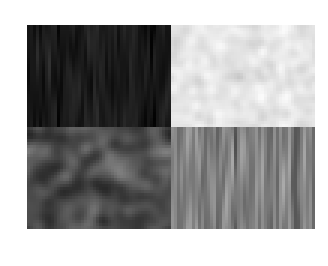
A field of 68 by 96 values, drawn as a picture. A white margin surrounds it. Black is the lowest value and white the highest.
The table splits into 2 rows of 2 panels. Panel 1,1: very low, streaked downward, faint in contrast. Panel 1,2: very high, blotchy, faint in contrast. Panel 2,1: low, blotchy. Panel 2,2: middling, streaked downward.
